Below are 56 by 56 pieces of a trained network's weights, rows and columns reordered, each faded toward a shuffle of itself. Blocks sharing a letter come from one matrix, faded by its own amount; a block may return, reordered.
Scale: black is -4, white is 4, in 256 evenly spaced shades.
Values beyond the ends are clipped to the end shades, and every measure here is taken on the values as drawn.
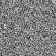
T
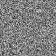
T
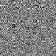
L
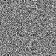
T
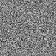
T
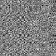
L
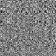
L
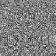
L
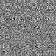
L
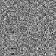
L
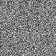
T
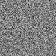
T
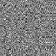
L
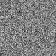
T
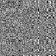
L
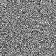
T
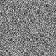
T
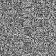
T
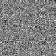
L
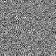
L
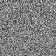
T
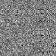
L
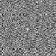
L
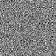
L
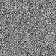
T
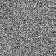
T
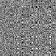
L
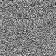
T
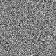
T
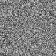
T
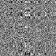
L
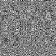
L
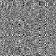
L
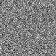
T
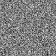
T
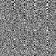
L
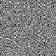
L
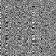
L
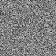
T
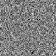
L
